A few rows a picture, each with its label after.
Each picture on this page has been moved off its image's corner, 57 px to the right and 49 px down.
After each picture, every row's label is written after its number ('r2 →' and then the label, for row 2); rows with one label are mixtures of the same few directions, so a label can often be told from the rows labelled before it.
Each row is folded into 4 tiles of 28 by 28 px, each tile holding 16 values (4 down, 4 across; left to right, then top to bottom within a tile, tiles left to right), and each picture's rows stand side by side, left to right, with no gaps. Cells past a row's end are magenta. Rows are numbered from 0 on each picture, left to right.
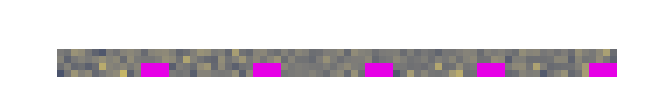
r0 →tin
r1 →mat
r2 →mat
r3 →tin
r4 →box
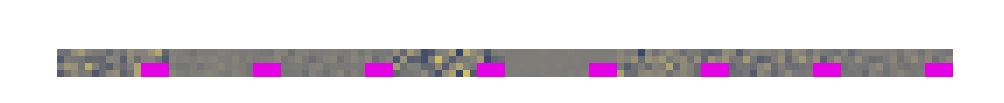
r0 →box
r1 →box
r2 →mat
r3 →mat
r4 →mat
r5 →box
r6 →mat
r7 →mat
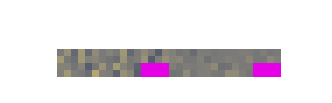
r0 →box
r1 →tin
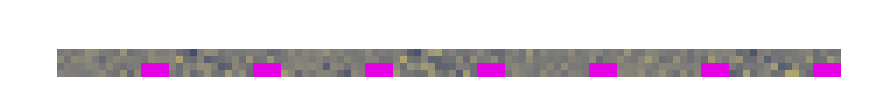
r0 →mat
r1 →tin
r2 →tin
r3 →tin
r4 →box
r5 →mat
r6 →tin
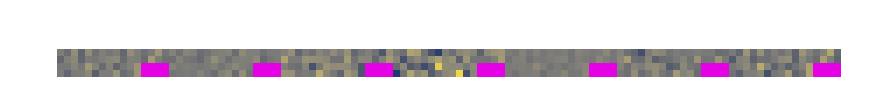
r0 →box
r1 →mat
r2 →box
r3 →tin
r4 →box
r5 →tin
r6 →box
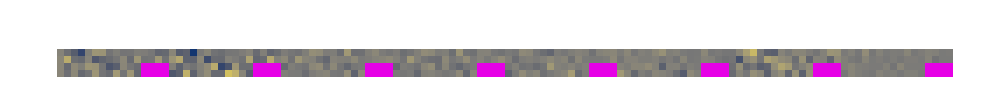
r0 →tin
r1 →tin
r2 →mat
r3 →mat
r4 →tin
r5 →tin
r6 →tin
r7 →box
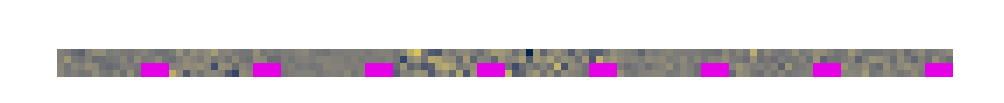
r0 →tin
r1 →tin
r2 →tin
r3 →tin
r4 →box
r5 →box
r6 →box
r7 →mat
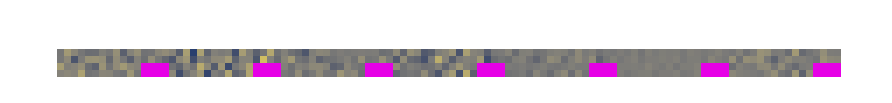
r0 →mat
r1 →box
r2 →tin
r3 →mat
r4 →mat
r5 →box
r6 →mat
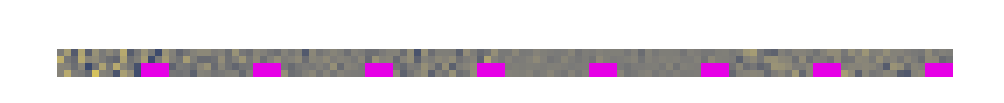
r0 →box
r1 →mat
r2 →box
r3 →box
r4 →mat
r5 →box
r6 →tin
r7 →tin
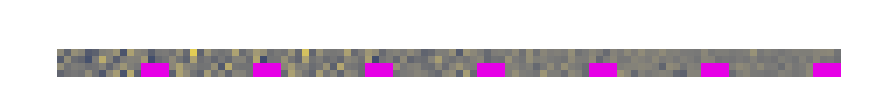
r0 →mat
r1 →box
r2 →box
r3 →mat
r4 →box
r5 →tin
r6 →box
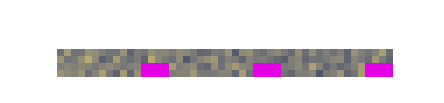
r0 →mat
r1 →mat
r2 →box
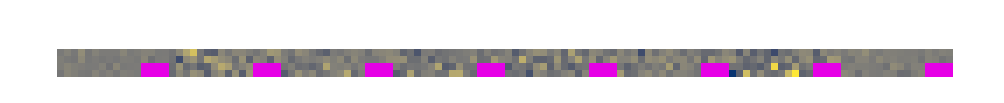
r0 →box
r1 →tin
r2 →tin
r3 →tin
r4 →mat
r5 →box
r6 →tin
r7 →tin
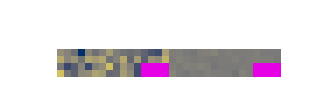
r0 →box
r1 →tin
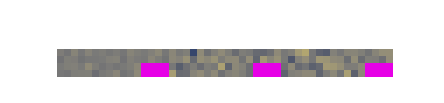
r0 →box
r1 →box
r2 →tin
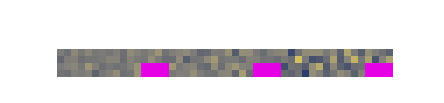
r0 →box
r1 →mat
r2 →mat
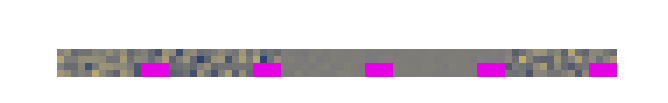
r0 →box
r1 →mat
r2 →tin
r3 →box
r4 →mat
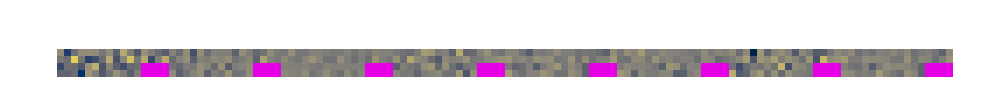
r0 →mat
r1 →box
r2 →mat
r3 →mat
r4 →box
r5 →tin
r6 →box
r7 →box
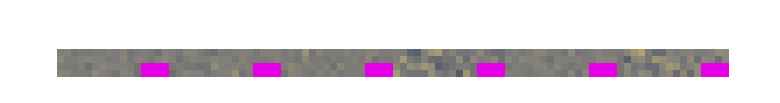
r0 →box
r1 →tin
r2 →box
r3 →tin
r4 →mat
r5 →tin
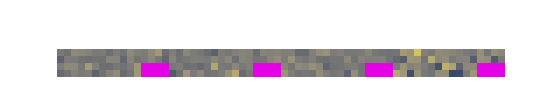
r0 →box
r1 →tin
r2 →tin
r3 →tin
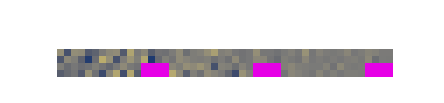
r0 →mat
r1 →tin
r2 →box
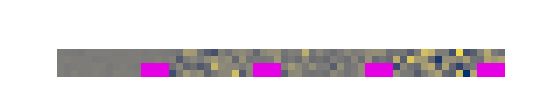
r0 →tin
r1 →tin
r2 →box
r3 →mat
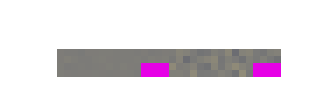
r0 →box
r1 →mat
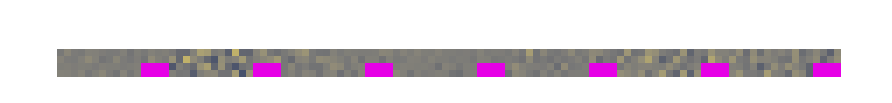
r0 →mat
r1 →mat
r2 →tin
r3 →tin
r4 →box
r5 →mat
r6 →box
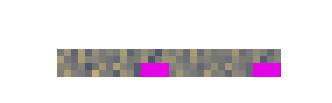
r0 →box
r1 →box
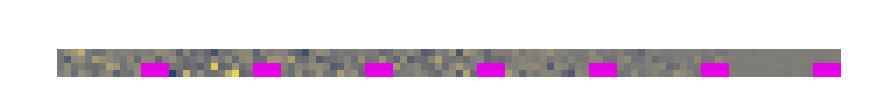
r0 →tin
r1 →tin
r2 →tin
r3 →mat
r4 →tin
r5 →tin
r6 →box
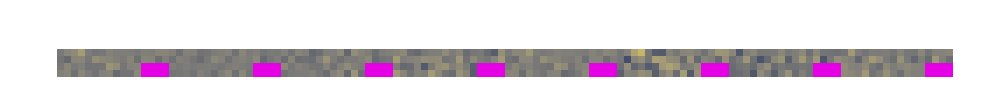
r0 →tin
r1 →mat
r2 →mat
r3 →box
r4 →tin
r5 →tin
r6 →mat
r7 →mat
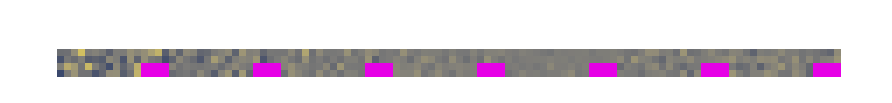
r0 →box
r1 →mat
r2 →box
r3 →mat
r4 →tin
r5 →mat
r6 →box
